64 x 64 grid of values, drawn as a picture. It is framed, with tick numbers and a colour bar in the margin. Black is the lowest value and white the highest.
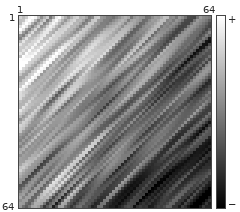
Grain: diagonal, up to the right. Ninth with the lowest average: bottom right. Slope: up to the top left. Ninth with the highest average: top left. Odd rows or columns: none. Histogram: bell-shaped.
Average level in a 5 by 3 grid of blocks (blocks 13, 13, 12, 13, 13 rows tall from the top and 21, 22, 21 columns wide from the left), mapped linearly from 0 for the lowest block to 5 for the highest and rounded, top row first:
542 | 532 | 422 | 321 | 310
